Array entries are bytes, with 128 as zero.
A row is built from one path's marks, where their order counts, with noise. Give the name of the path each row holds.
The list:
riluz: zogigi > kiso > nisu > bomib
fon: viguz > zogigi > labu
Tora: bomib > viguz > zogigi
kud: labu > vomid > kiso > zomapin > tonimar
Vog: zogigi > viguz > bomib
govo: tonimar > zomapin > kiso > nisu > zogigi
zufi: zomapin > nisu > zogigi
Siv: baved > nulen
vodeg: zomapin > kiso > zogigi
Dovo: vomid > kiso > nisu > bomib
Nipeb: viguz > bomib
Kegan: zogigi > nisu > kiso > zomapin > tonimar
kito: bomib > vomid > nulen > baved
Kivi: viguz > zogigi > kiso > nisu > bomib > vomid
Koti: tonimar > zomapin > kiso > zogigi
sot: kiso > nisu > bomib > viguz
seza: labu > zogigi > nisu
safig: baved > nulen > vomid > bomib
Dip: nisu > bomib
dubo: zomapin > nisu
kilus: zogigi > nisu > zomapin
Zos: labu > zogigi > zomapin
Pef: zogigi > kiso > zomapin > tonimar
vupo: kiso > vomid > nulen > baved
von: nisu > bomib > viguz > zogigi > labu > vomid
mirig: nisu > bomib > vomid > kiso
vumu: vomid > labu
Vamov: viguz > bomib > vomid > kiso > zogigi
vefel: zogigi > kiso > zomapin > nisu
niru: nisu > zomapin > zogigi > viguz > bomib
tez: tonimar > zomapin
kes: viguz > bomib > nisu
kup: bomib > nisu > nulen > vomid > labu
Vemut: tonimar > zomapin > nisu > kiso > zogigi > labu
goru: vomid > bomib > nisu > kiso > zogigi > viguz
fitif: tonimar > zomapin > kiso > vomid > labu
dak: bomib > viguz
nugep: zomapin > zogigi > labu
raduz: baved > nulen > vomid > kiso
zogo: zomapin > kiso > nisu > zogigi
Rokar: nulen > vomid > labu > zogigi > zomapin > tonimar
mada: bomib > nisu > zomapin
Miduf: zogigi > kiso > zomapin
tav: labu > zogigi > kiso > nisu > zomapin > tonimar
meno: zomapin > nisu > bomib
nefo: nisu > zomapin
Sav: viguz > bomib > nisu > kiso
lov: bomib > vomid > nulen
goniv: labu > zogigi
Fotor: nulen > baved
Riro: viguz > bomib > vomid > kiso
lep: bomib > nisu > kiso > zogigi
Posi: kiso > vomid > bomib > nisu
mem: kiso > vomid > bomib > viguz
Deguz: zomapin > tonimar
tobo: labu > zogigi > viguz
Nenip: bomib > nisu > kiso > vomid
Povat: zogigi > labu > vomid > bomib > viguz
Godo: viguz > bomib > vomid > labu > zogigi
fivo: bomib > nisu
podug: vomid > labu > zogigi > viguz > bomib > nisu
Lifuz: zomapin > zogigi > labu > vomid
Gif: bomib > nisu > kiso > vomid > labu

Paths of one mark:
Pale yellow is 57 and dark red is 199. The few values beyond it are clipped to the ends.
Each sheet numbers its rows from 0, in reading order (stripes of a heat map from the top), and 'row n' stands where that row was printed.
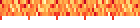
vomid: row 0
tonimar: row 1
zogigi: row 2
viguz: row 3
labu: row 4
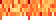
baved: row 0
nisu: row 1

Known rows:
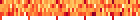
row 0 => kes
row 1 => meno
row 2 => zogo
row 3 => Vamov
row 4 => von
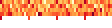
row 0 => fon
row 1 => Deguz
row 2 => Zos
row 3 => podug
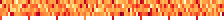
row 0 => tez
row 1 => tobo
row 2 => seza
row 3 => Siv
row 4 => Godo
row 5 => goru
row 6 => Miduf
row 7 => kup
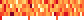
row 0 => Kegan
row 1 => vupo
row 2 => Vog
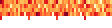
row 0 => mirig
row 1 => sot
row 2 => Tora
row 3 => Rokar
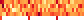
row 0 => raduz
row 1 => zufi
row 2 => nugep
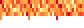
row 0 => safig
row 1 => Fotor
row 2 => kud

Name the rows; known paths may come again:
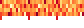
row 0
Povat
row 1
von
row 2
kup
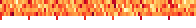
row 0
kilus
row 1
Posi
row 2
goniv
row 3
Dovo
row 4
raduz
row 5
Lifuz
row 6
Vemut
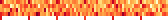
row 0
podug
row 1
Vamov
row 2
riluz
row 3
dubo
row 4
govo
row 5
Rokar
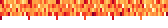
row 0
Gif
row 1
mirig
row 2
Sav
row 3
sot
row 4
Kivi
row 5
kito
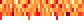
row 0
mada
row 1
dak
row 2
Pef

